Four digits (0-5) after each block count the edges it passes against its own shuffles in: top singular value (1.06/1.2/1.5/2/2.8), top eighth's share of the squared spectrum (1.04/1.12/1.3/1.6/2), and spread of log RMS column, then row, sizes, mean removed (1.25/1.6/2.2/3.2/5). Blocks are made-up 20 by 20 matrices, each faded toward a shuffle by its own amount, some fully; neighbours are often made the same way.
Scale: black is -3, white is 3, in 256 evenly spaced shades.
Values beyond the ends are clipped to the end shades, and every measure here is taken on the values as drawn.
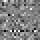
3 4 0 2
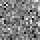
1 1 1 0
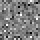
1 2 0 0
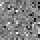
2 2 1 0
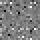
1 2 0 0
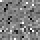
1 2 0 1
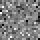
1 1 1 0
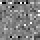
2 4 0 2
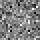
0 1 1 0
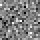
0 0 0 0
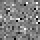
1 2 0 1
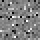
2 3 0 1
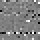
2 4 0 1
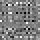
3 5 1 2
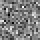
1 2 0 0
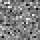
0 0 0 0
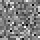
0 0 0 0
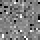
0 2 1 0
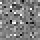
2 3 2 2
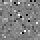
0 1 0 0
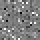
0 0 0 0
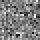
1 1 0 0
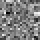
3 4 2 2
